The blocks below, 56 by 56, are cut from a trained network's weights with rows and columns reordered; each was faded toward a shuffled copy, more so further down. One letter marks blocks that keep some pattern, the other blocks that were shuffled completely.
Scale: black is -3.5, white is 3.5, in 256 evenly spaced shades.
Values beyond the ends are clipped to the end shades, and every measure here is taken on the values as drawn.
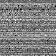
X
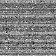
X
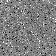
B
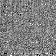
X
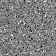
B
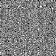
X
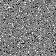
B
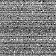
X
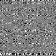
X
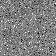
B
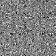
X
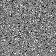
B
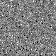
B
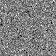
B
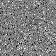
B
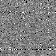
X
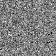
X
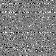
X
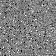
B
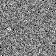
B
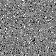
B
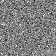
B
